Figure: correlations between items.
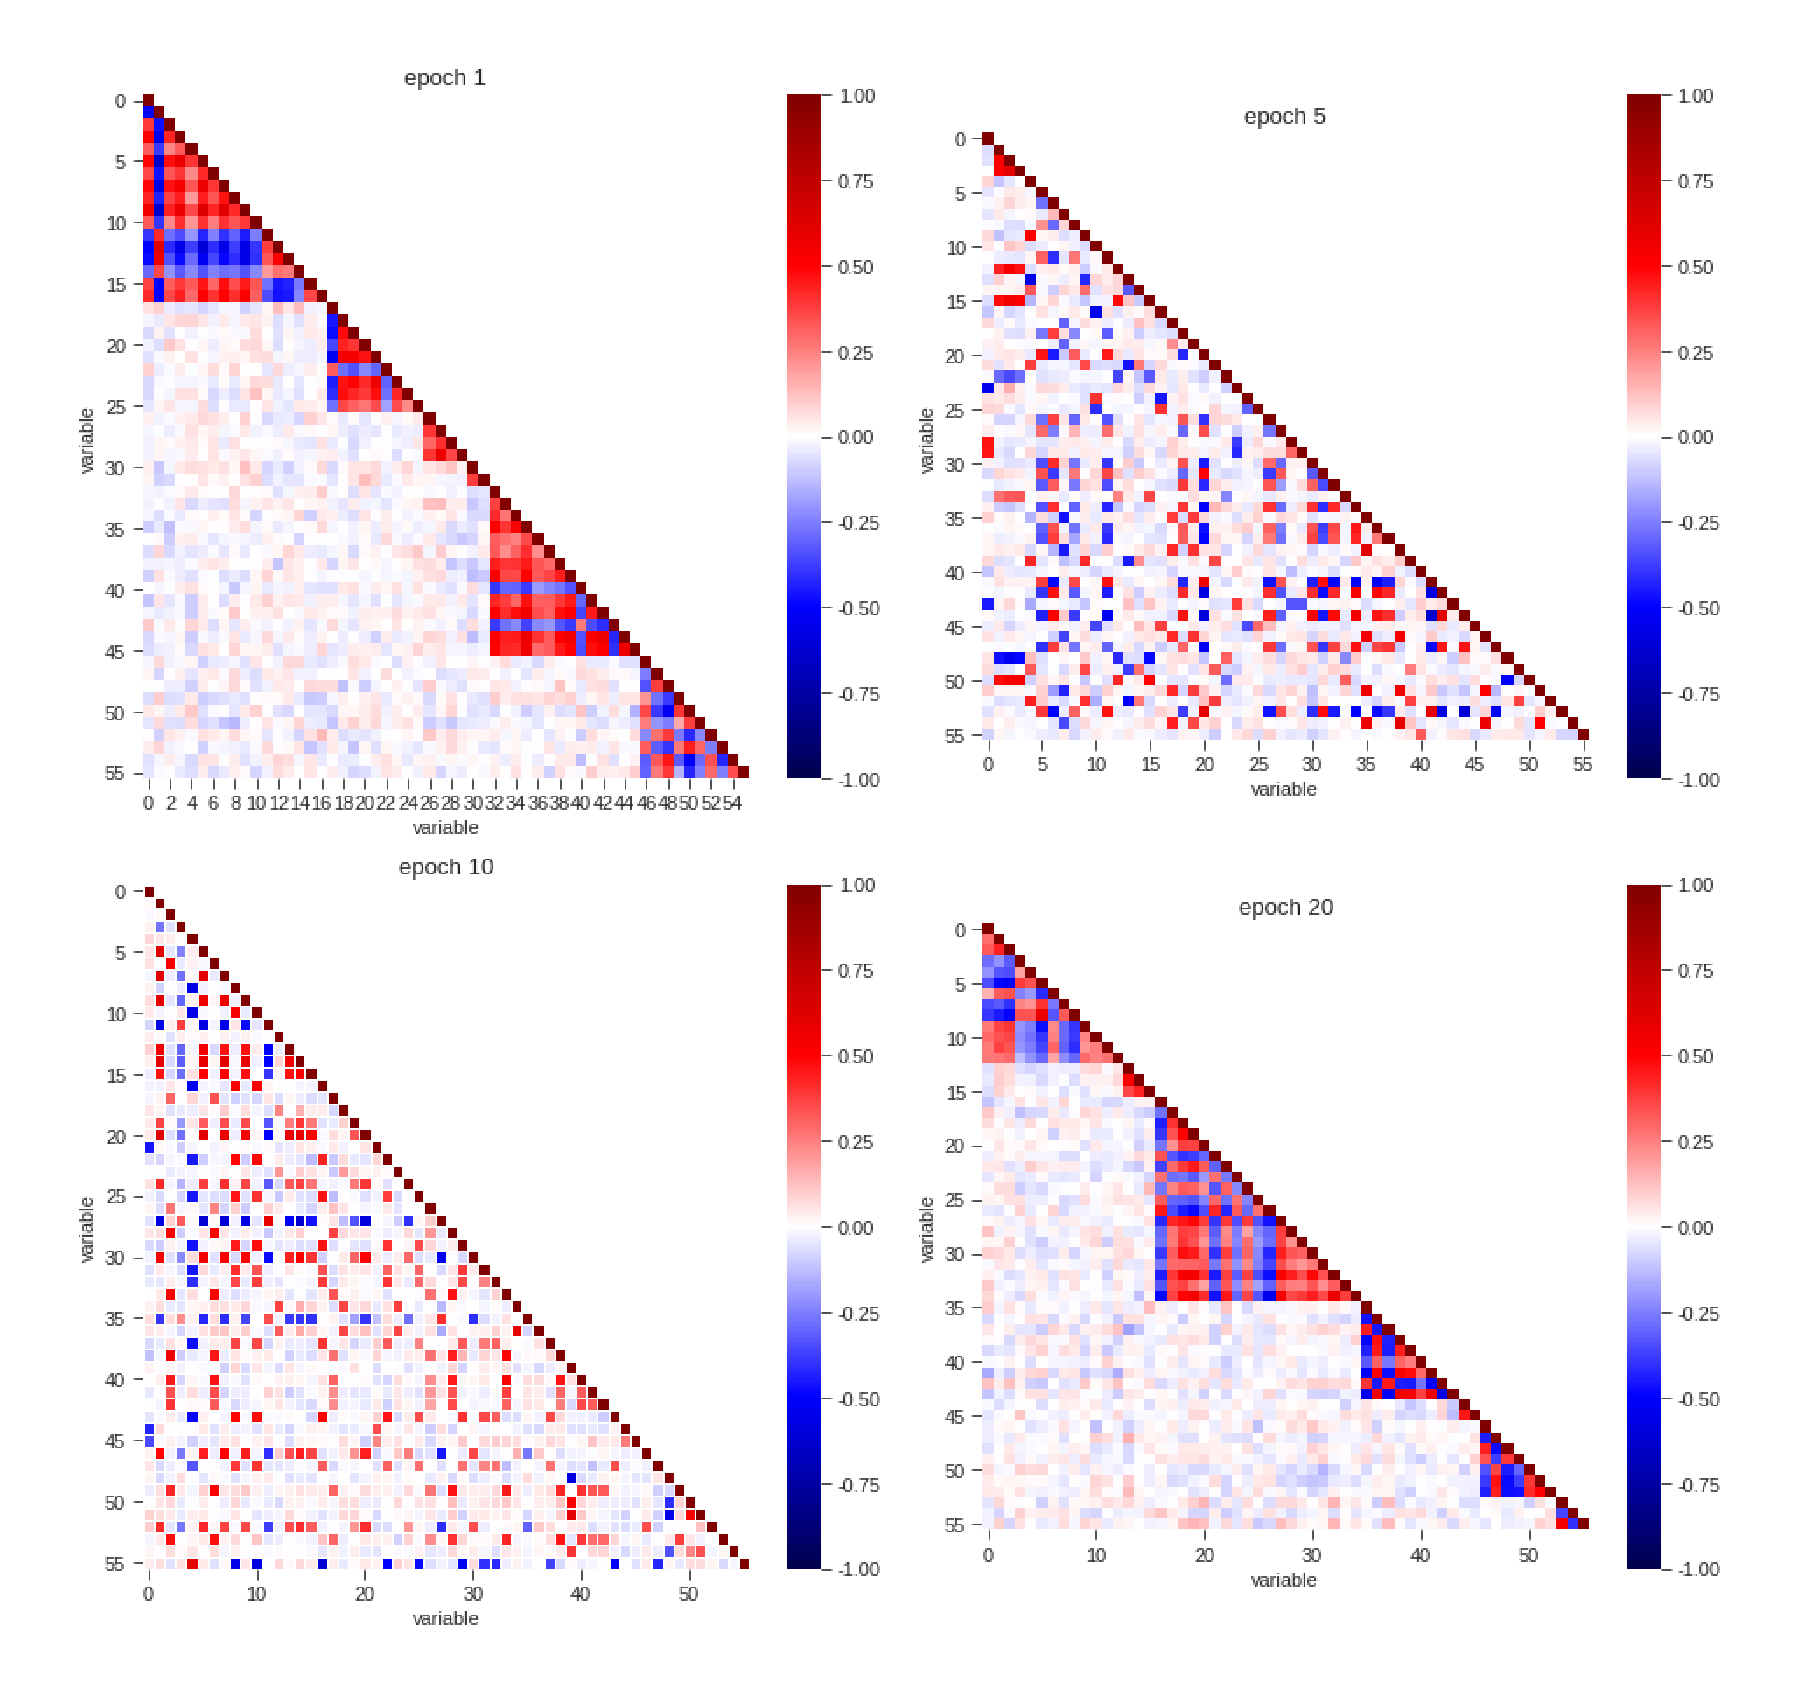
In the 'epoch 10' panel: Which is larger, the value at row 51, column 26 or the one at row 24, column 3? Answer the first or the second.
the first
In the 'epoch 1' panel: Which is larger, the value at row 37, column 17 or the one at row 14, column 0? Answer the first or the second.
the first
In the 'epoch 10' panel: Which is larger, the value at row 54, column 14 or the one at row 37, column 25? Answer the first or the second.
the second
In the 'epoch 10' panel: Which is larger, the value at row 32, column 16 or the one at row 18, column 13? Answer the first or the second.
the first
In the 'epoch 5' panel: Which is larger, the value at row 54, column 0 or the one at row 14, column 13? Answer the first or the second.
the first
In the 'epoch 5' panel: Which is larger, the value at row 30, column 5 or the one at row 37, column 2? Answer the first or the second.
the second
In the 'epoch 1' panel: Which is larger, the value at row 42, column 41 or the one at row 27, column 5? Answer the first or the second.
the first
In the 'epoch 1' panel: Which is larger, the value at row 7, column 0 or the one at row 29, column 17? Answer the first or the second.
the first
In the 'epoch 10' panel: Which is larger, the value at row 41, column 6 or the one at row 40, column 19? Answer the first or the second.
the first
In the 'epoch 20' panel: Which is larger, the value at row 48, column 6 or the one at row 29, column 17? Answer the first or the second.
the second
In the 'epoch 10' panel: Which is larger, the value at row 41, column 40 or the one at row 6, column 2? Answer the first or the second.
the second
